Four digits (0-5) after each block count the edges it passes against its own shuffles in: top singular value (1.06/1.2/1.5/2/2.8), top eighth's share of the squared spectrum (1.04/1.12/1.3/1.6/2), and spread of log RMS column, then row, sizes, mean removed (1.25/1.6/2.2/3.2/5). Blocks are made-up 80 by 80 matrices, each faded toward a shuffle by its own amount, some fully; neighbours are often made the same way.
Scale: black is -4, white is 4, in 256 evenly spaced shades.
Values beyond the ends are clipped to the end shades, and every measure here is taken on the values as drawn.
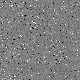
1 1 0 0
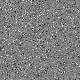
0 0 0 0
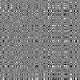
5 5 4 4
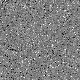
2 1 0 0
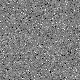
1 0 0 0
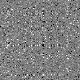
4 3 2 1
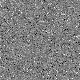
0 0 0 0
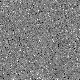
0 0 0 0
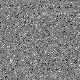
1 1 0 2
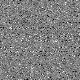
1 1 0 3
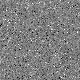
0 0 0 0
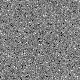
0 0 0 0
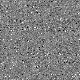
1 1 0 2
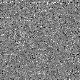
1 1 0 2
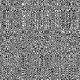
4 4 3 3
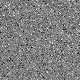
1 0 0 0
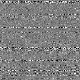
4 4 1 4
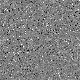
2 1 0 1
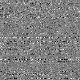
3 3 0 3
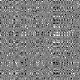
5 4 3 3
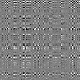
5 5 4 4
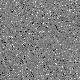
2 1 1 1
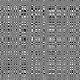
5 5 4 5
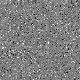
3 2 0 0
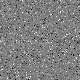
1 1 0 0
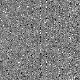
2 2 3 0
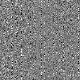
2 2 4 0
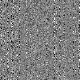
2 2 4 0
